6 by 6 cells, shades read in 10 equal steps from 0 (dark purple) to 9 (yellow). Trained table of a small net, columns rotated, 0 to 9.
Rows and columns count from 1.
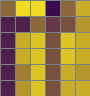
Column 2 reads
9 1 7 7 5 6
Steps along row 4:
up up down up down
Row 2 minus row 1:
-3 -8 -5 2 -1 -1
